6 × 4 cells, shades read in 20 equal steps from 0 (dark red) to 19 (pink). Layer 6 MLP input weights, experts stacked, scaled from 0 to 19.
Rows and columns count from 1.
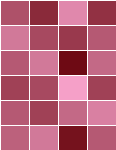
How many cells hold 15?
1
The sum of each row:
34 38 36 41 44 36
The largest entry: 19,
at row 4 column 3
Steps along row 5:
down up up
